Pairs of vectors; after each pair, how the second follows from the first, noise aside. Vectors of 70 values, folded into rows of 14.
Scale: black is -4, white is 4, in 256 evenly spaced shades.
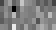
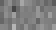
shrunk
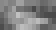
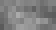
shrunk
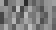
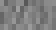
shrunk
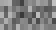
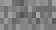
shrunk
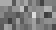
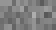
shrunk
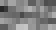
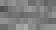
shrunk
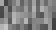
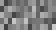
sign-scrambled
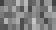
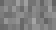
shrunk
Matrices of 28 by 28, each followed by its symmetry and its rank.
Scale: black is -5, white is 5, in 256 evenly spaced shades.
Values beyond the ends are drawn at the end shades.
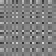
symmetric, rank one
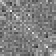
symmetric, rank five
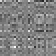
neither, rank three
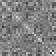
symmetric, rank five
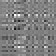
neither, rank two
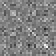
symmetric, rank five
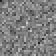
symmetric, full rank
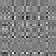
neither, rank two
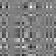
neither, rank two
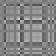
symmetric, rank one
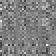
neither, rank three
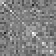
symmetric, rank five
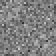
symmetric, full rank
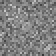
symmetric, full rank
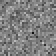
symmetric, full rank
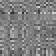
neither, rank three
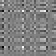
neither, rank two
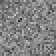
symmetric, full rank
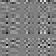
neither, rank two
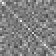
symmetric, rank five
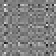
neither, rank three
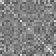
symmetric, rank five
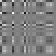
symmetric, rank one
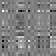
neither, rank two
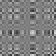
symmetric, rank one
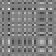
symmetric, rank one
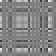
symmetric, rank one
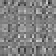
neither, rank three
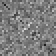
symmetric, full rank
